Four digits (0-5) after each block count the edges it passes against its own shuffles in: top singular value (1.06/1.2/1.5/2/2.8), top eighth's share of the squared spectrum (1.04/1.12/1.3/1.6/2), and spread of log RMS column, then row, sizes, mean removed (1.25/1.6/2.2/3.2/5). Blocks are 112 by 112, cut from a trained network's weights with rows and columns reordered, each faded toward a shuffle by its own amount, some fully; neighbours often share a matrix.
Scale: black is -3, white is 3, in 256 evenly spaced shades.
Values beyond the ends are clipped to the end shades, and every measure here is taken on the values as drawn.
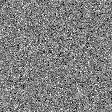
0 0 0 0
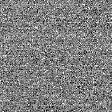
2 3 2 2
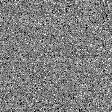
1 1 0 0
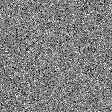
0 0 0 0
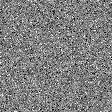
0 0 0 0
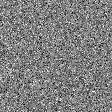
1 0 0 0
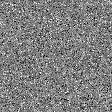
0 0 0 0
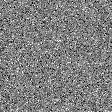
0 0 0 0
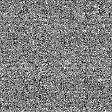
2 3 2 1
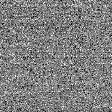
2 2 1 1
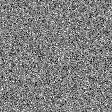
1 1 0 0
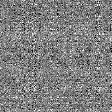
3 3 3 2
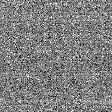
2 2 2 1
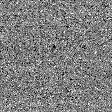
1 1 1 0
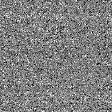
2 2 2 1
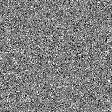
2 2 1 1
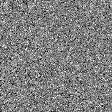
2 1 0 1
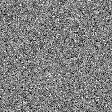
2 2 0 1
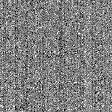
3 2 0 2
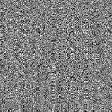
4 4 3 2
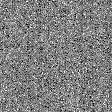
1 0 0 0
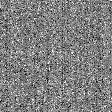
2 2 0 0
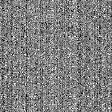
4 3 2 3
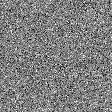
1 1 0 0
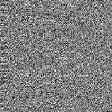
4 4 2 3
